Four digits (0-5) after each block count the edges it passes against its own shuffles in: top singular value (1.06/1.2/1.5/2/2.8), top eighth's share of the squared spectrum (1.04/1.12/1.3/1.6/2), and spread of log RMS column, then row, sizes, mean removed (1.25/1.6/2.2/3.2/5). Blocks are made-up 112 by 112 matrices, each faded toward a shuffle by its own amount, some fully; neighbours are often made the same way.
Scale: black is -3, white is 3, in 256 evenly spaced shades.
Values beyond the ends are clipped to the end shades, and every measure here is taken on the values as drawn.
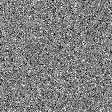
0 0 0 0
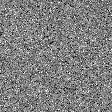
0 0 0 0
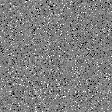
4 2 1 1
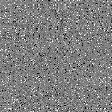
4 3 2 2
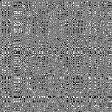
5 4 3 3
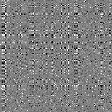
5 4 3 3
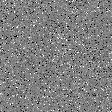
3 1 0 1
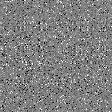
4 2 1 1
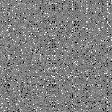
4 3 2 1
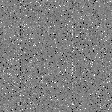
3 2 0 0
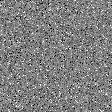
1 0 0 0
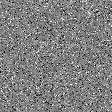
1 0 0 0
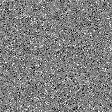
2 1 0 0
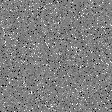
0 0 0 0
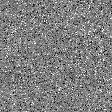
2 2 0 0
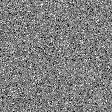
0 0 0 0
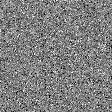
0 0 0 0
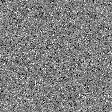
0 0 0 0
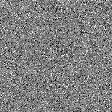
3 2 0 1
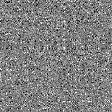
4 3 1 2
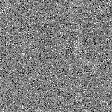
3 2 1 0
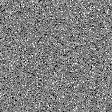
3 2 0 0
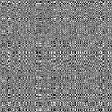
5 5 4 4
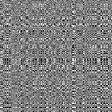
5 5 4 4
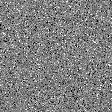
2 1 0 0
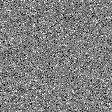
2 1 0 0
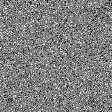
3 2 0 0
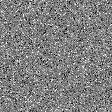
1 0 0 0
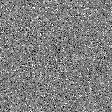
3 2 0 0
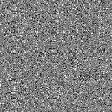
4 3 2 2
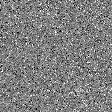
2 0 0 0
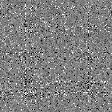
3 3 3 3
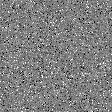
1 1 0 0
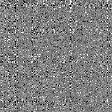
4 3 3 3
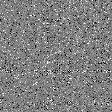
3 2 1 1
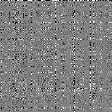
4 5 4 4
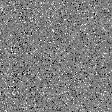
2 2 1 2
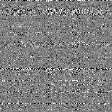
3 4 3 4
